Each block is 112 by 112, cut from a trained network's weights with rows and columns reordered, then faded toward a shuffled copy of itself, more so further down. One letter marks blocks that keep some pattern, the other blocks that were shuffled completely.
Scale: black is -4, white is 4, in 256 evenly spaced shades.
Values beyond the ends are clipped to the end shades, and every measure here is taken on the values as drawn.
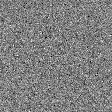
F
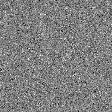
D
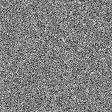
F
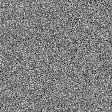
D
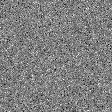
F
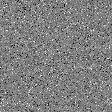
F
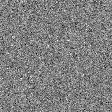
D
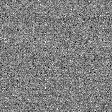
D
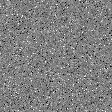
F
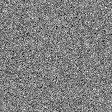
F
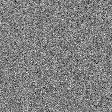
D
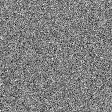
F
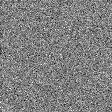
F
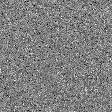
F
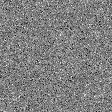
F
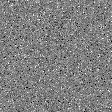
F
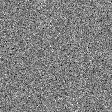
F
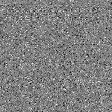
D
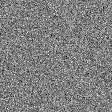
F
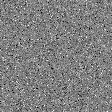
F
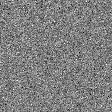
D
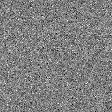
D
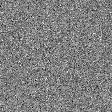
F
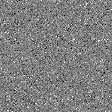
D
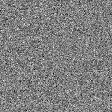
D
